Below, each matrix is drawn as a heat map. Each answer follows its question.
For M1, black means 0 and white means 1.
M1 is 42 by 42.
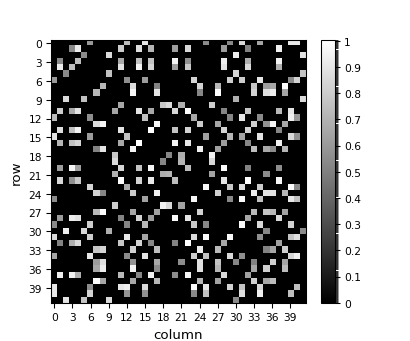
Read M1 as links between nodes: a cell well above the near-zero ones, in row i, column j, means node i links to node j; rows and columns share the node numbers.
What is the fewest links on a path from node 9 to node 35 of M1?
2
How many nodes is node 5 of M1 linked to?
4
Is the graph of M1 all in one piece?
yes
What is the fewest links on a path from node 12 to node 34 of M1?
1
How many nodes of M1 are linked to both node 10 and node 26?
3
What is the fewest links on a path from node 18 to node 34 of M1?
4
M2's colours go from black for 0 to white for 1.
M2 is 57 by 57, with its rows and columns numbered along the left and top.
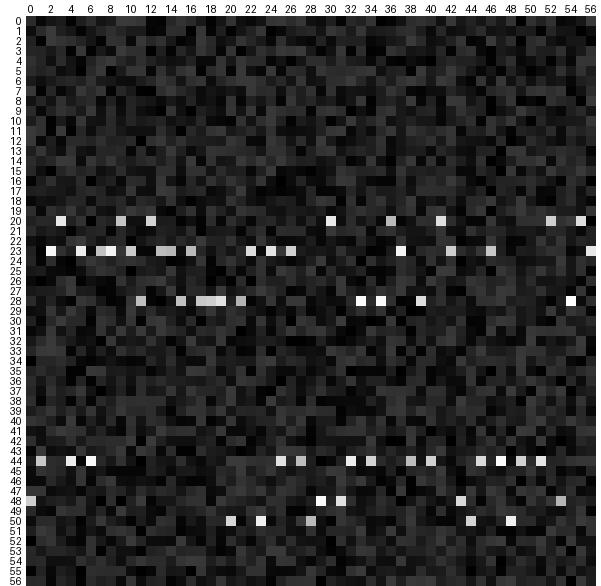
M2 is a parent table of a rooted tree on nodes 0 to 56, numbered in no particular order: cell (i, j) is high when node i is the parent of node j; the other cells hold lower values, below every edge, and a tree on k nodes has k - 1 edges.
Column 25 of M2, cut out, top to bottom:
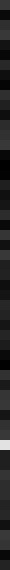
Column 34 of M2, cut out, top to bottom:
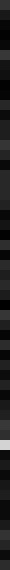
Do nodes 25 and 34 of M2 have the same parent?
yes
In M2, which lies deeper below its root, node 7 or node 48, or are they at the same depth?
node 7
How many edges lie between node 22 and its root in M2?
2
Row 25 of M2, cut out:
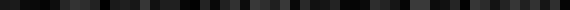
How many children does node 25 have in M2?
0
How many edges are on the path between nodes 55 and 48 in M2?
3
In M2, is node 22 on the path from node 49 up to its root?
no
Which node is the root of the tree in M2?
50
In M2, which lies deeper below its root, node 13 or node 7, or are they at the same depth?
the same depth
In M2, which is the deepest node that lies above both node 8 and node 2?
23
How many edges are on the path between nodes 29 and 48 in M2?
1
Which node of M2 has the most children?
23
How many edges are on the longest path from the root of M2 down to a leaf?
2
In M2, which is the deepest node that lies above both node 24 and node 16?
23
